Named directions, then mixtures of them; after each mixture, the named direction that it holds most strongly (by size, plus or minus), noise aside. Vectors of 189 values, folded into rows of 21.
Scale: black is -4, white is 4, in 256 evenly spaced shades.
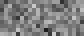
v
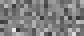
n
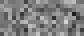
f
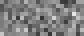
f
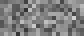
v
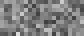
v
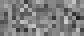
f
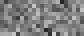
v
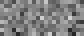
n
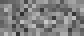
f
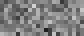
v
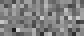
n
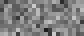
v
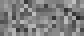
f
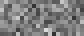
v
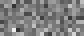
n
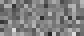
n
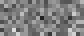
n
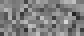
f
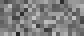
v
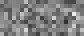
f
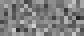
n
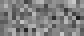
f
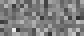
n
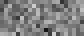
v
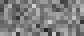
v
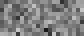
v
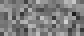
f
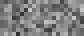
v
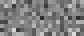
n
